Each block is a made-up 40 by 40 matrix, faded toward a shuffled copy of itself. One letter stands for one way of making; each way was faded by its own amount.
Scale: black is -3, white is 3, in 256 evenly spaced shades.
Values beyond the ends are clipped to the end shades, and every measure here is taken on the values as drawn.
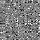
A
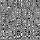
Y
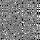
Y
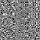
Y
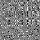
Y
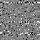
A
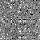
A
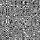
Y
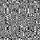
Y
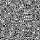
A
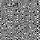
Y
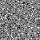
A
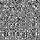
A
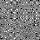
A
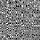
Y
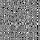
Y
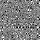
A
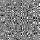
Y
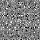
A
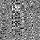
Y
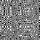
Y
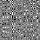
Y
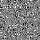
A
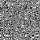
A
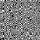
Y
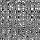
Y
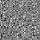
Y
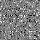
A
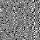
Y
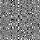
Y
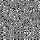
A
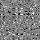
A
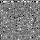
A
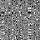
Y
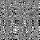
Y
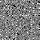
A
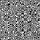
Y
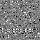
A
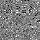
A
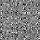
Y
